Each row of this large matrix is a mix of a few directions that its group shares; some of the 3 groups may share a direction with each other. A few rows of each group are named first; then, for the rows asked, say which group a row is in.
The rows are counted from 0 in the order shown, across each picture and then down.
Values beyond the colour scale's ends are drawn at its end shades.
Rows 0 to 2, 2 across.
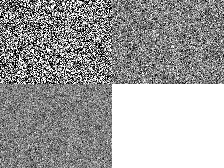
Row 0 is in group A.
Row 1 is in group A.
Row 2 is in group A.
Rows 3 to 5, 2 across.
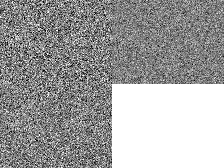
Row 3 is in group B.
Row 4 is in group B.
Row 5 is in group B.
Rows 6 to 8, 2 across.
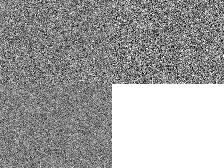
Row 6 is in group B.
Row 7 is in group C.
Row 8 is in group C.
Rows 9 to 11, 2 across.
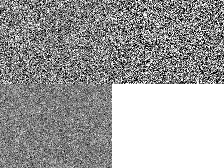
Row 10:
C
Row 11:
A
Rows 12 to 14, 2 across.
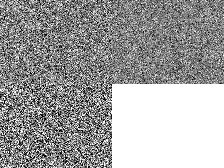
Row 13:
A
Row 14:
B
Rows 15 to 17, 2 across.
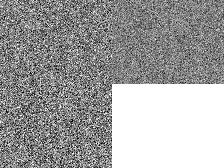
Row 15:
B
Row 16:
B
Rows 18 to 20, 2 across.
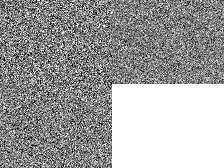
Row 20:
B
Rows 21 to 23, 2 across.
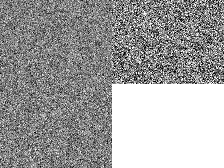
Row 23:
A
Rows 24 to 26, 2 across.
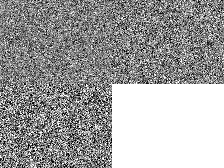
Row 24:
B
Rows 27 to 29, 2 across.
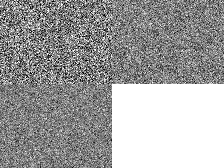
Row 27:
B
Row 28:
C
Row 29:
B
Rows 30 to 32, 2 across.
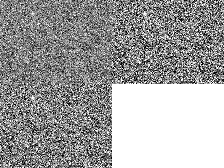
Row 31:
C
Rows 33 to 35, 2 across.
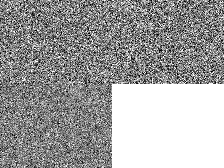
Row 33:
C
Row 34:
A
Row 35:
A
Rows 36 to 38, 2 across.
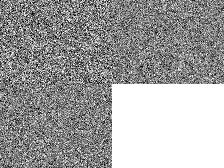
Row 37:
A
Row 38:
B
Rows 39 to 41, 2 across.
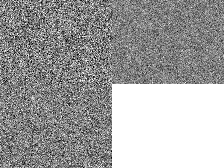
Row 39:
B
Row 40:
C
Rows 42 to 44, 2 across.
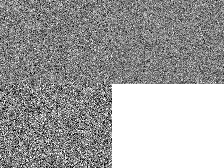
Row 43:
C
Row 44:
B
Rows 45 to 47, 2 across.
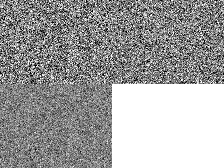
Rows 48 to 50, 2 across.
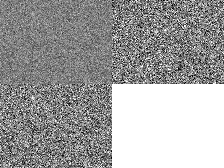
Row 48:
C
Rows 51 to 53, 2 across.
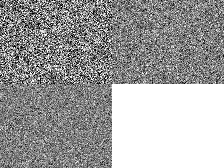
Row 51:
C
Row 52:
C
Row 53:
B
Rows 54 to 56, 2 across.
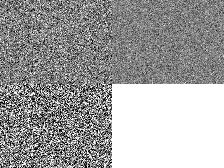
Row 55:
B
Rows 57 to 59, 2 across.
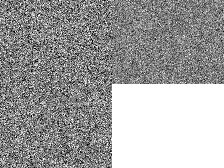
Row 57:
C
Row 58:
B
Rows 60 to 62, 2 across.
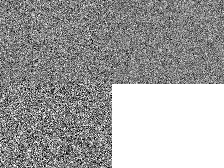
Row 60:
C
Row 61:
A
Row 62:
A
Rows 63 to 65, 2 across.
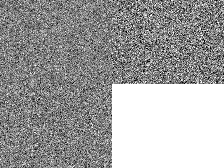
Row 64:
C
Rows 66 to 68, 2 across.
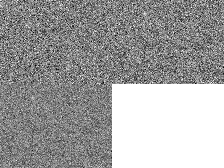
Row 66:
A
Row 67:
C
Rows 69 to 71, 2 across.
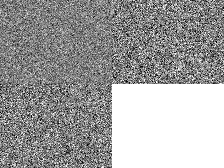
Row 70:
A
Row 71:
A
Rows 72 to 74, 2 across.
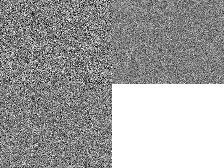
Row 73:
A
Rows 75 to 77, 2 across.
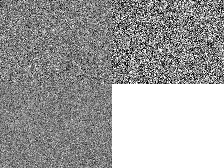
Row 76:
A
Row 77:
B
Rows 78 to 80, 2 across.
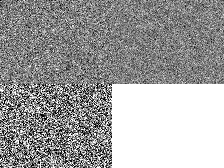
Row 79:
B
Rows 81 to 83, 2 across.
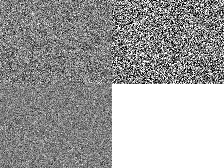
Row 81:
C
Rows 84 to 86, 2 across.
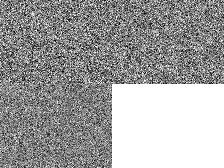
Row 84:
C
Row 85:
C
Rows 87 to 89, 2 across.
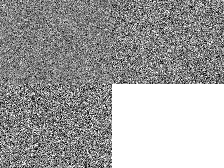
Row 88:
B
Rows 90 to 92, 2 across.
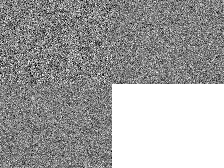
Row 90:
A
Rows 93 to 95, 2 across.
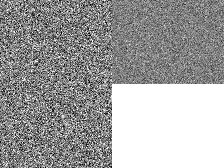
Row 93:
C
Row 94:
B
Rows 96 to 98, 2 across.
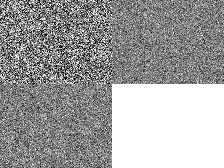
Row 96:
A
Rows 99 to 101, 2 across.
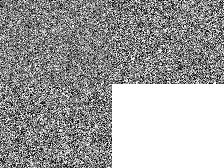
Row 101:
A
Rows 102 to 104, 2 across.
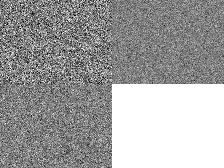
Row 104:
A
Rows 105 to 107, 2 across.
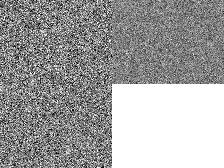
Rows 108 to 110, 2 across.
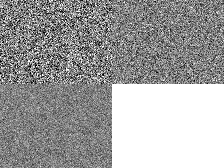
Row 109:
B
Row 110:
C
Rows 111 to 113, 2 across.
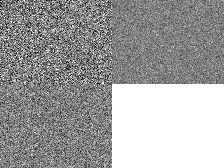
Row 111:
A
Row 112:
B
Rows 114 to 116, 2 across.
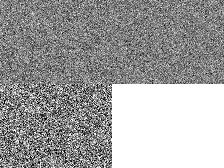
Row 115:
B
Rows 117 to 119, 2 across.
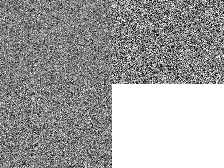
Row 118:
B
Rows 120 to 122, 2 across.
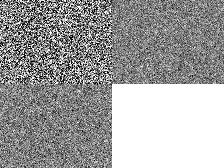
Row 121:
A
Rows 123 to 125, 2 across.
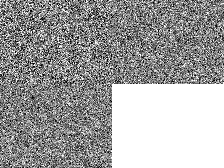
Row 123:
A
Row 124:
B
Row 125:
C
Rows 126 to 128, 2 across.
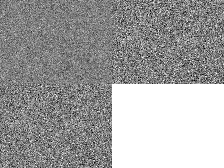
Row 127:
B
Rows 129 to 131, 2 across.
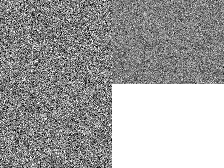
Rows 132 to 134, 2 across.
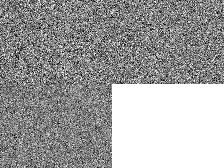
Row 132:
A
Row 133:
B
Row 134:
A
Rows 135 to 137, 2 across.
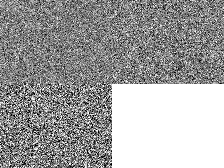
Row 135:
A
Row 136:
A
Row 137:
C
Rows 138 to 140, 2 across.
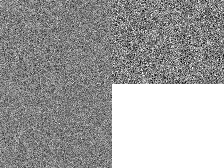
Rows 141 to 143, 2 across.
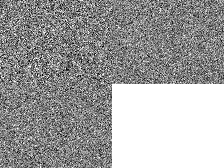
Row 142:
B
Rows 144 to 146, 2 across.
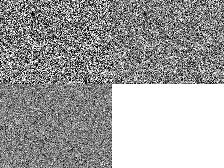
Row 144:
C
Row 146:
B
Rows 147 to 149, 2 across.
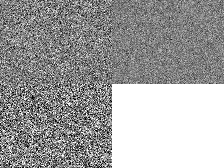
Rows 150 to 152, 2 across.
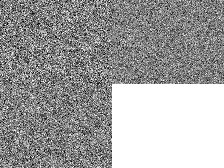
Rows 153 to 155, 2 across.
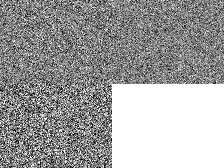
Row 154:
A
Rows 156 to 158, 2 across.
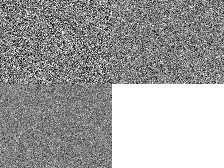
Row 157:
B
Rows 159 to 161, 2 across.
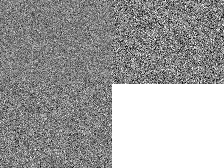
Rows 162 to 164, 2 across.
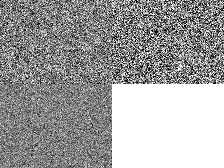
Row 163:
A
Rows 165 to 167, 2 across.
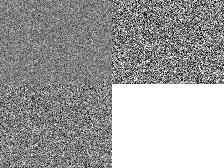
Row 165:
C
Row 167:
C
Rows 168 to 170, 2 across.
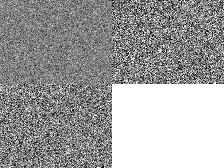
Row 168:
B
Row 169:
A
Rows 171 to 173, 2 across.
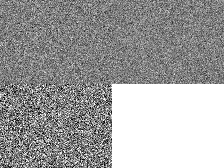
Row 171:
B
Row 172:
B
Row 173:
B
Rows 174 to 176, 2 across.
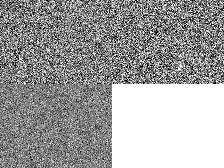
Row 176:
A
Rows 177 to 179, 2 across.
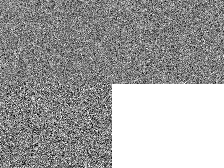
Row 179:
C
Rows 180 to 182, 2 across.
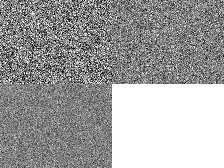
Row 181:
C
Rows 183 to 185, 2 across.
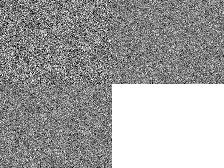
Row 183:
C
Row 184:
B
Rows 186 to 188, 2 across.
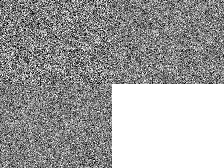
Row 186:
C
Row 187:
C
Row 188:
B
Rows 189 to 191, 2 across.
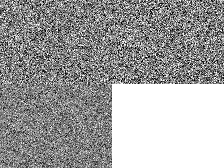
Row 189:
B
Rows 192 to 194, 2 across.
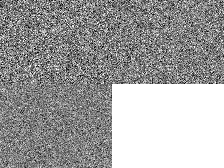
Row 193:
A
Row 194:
B
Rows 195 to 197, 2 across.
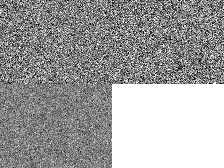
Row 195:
B
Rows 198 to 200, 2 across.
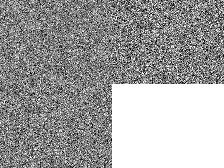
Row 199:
C
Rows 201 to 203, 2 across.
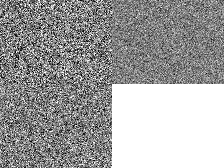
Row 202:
B
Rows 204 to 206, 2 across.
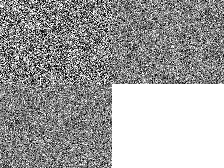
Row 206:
B
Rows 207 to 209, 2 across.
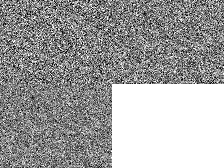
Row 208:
C
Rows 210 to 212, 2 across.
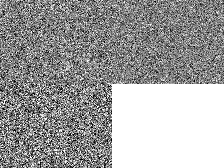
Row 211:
B
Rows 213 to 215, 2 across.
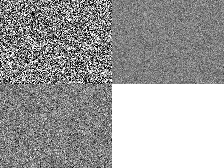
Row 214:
C
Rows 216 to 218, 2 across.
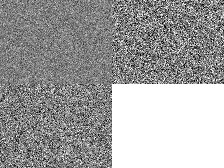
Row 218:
A
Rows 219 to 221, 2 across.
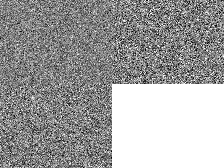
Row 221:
C
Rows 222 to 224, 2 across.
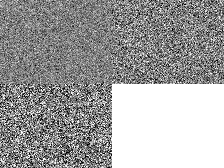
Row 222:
A
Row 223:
B
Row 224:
A
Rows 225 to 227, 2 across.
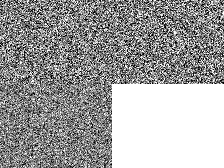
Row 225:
B
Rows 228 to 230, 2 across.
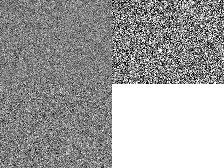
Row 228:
A
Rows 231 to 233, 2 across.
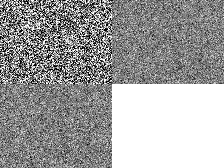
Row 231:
B
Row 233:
A
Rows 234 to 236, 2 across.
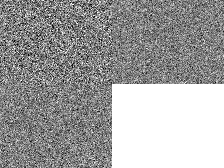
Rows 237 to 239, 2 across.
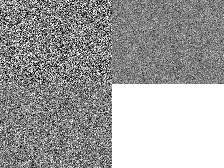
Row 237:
B
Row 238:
A
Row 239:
B
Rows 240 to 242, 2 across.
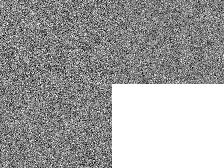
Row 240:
C
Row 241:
A
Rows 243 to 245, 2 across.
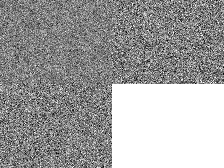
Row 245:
A
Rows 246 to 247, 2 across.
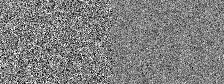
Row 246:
A
